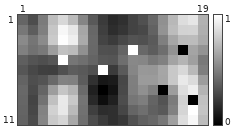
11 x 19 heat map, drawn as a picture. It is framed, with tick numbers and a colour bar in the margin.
Odd rows or columns: none. Roughest part: bottom right. Ninth with the lowest average: bottom middle. Stripes: none. Average level on the scale: 50%. Lone odd cells: 6, 3 higher and 3 lower than their neighbours.
